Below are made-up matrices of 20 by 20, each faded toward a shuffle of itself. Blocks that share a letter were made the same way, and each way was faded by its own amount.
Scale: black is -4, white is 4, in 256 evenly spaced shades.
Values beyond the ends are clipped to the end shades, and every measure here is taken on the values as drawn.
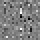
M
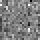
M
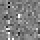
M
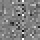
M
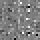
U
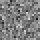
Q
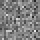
Q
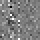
M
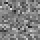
Q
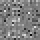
U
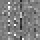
M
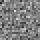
Q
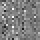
M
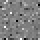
U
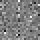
M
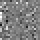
M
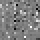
U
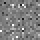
U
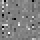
U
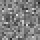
Q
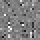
U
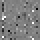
U
